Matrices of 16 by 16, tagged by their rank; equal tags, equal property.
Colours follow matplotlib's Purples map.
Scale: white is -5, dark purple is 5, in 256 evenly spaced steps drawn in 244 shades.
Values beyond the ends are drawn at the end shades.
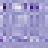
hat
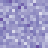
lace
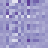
hat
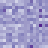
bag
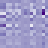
hat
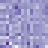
bag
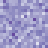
lace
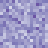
lace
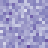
lace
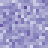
lace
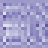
hat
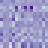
bag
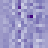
bag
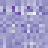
bag
